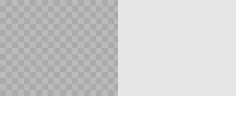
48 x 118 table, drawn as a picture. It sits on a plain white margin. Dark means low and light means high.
It is made of 1 by 2 panels. Panel 1,1: high, checkered, faint in contrast. Panel 1,2: very high, flat.
